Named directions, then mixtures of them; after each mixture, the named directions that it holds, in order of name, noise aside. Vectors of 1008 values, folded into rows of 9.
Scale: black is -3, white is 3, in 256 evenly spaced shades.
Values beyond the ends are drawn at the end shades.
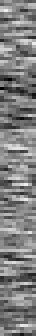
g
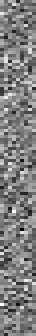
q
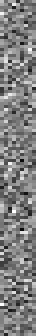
q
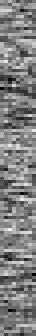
g, q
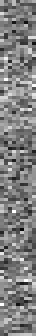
g, q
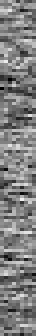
g, q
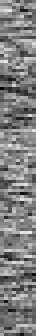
g, q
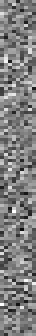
q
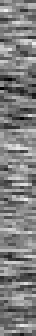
g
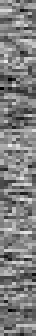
g, q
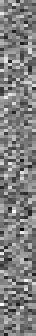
q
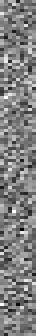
q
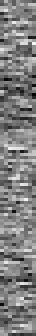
g, q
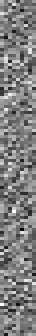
q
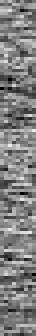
g, q
